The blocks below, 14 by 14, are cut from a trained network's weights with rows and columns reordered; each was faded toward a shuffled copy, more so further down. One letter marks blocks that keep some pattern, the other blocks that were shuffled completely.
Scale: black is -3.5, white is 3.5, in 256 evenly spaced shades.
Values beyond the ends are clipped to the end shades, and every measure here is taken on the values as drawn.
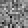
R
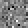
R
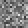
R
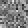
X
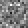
X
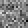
R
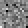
R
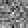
X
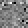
X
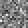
R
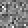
R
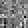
X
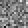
R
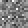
R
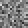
R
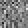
X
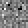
X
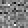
X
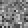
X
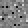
R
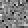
R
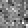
R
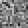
R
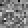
X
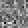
X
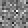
X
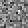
R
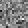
R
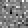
R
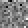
R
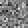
R
